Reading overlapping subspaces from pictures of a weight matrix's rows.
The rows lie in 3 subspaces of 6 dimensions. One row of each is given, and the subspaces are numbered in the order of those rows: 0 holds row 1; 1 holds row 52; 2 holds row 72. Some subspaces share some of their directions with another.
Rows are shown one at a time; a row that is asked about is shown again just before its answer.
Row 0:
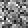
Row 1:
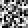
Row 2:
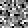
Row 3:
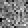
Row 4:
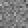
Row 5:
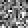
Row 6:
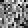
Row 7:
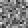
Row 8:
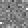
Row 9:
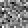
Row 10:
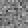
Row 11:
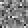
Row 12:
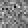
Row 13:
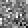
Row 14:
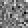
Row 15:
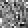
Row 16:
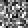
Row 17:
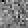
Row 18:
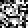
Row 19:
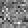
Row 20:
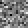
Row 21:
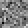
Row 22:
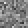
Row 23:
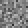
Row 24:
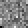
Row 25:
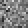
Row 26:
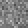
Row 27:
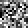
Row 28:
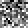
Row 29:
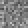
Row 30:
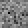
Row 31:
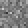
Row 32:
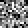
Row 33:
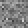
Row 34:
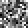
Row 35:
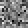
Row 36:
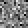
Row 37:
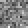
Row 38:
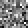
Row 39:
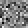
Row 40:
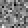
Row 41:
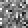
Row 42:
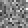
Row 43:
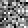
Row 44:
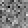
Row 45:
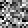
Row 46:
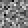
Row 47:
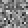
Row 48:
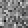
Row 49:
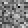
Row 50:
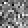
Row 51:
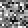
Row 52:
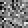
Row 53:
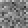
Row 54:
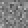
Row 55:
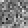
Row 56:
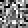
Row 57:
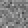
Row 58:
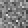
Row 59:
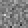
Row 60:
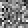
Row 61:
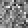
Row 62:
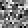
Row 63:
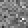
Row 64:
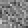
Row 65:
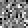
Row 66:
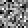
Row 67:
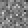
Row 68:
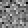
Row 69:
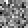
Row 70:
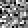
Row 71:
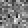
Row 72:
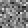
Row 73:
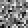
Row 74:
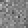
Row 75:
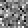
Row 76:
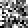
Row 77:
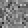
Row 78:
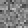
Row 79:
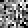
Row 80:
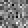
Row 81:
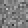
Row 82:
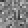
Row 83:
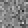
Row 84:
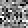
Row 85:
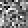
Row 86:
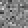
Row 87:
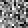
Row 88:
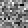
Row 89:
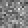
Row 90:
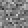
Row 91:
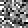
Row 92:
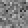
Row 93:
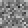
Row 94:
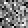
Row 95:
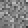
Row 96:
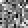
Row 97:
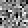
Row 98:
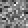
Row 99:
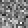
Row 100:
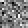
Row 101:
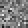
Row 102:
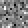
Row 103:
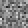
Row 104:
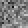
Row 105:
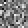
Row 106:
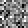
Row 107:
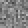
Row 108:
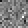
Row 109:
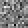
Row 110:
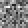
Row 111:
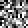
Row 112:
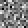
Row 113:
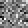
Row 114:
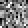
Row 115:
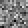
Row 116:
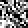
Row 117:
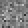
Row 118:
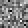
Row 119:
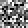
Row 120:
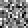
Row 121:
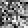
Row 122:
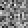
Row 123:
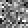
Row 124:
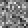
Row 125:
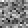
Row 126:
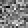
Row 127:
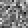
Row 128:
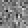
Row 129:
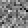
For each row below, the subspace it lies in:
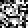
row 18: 2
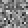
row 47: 0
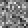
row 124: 1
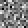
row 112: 1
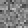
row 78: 1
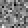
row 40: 1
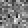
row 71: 2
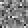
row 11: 1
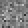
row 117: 1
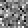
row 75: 1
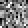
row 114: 1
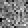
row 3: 2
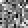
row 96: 0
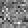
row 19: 1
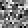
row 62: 1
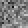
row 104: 1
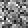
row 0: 1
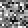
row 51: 1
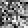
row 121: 2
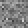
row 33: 1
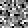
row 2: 1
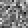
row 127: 0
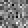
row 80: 1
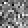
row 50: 1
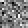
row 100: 2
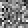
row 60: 1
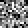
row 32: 2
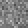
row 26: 1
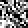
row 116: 2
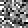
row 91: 1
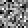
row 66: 1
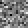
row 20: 0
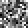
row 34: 2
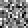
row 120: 1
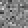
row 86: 1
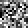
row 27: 2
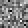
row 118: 1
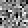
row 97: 1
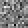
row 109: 2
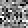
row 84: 1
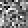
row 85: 0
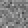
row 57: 1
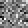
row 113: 1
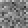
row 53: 2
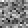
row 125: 2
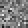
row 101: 1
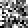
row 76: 2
